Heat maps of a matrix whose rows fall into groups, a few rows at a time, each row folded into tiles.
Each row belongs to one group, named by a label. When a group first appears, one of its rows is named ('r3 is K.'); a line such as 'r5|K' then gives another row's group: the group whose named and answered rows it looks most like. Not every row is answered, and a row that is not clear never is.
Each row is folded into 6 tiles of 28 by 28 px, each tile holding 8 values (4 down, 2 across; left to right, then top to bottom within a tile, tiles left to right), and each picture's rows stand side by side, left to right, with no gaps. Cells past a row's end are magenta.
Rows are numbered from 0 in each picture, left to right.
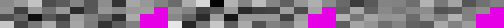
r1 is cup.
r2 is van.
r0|cup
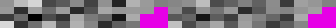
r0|cup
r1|cup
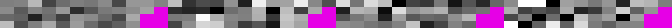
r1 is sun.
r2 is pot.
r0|cup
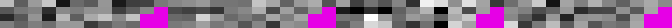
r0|pot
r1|sun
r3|cup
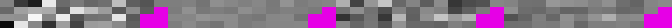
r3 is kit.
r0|van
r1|van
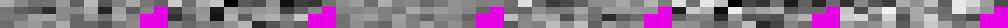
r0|sun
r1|pot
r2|van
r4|pot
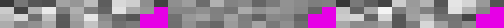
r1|van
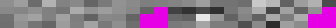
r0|van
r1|sun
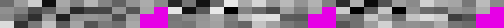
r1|kit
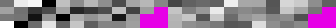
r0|cup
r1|kit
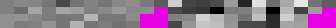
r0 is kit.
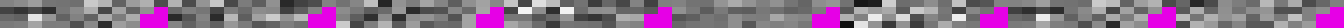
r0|sun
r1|pot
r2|cup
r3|pot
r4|kit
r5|van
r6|sun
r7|van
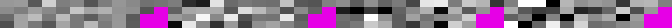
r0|van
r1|van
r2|sun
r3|cup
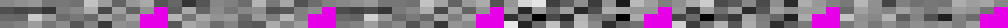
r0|sun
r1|van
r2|sun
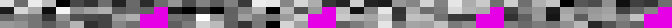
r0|pot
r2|kit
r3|pot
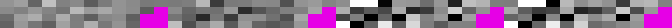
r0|van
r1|cup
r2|cup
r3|cup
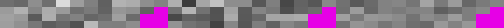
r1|pot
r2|van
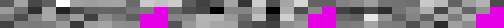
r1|sun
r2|sun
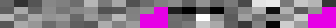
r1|sun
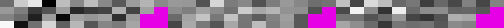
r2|pot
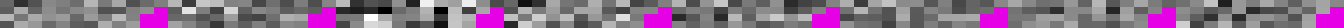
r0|van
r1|pot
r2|sun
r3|van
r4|pot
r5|pot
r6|sun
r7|cup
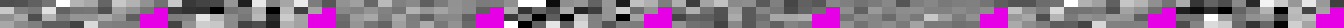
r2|van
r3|cup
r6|kit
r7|sun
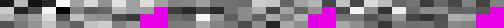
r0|kit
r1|sun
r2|pot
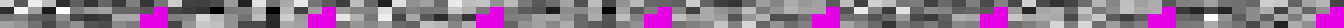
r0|pot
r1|sun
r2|kit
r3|sun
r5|pot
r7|sun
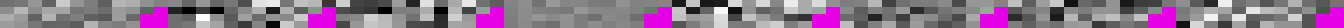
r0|kit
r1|sun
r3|van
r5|cup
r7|van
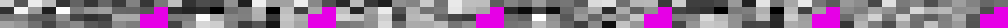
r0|pot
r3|sun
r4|sun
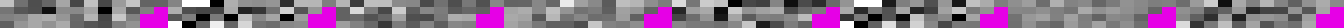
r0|sun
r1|cup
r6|van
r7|cup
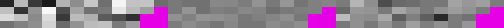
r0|kit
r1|van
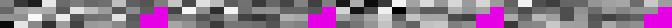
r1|pot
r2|kit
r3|kit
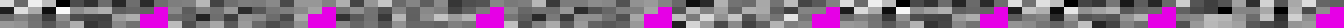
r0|pot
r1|cup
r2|pot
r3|cup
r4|van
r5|pot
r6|pot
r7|sun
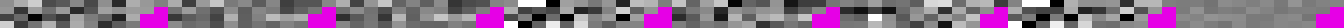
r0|cup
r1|pot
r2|pot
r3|cup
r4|pot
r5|sun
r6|cup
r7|van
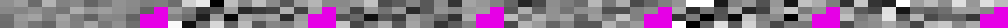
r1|cup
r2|cup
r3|van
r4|cup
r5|kit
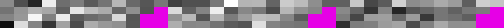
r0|van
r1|kit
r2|kit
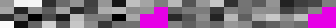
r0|cup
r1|pot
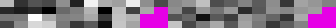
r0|sun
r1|cup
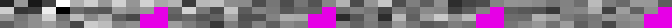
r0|kit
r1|pot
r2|pot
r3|sun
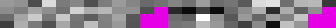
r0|van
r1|sun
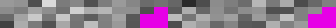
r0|van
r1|van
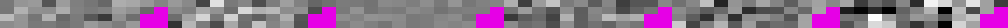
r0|kit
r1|van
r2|van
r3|pot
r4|cup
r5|sun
